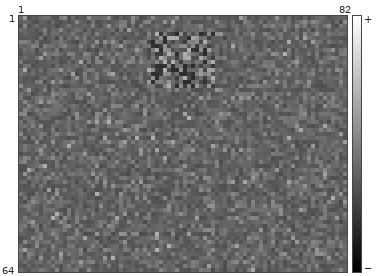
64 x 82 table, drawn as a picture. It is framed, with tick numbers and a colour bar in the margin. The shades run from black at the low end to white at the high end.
Mirror symmetry: none. Average level on the scale: 40%. Grain: fine. Odd patch: rougher, in the top middle. Stripes: none.
